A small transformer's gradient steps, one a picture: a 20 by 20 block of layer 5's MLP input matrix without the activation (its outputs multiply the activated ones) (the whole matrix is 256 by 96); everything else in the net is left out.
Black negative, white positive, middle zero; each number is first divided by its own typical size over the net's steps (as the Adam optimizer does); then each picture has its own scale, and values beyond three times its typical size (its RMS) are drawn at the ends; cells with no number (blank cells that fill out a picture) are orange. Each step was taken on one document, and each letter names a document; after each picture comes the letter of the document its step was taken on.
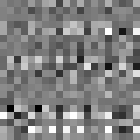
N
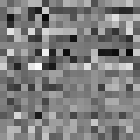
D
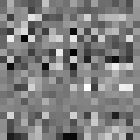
D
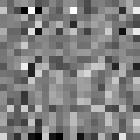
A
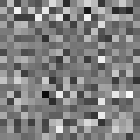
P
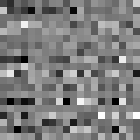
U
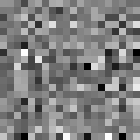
A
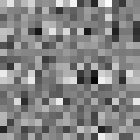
P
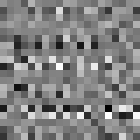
N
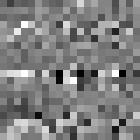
U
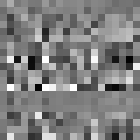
D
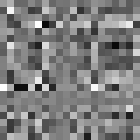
D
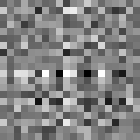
P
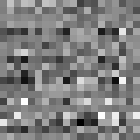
U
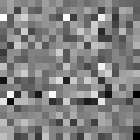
P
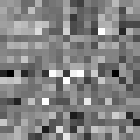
U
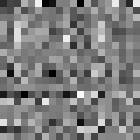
P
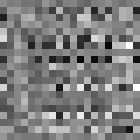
N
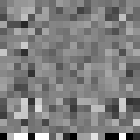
A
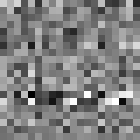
P
